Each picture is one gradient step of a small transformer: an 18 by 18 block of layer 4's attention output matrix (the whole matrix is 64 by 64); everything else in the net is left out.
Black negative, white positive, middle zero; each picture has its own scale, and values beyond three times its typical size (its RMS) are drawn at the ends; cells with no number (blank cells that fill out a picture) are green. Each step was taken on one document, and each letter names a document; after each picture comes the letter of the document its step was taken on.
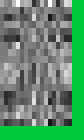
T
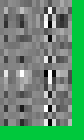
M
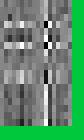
M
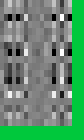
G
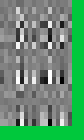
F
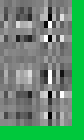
M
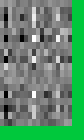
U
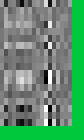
M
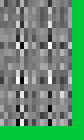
F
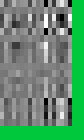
G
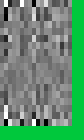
U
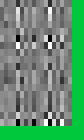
F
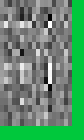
T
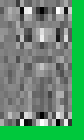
F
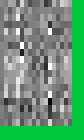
T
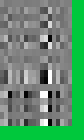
F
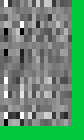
U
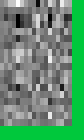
T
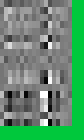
F
